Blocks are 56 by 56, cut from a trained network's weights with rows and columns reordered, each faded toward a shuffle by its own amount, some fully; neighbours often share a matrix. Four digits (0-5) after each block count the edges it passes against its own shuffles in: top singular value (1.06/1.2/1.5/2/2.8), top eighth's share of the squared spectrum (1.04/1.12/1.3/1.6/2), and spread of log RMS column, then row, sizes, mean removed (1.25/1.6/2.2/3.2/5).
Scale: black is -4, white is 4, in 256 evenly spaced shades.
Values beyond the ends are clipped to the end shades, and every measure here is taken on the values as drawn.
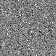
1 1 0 0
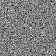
3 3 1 1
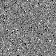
0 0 0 0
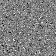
0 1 0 0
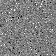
0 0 0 0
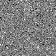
2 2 0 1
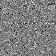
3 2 0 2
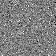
2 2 0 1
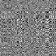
4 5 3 3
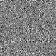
3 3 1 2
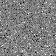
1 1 0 0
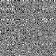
4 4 2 2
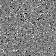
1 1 0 0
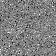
0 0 0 0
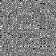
4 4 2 2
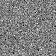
0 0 0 0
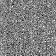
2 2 0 1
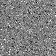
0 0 0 0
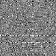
3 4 0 2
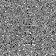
2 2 0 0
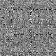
3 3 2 1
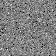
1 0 0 0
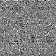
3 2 1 1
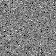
1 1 0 0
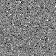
1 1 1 0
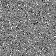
1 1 0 0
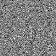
2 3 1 1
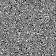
0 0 1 0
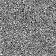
2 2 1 0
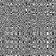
4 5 3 3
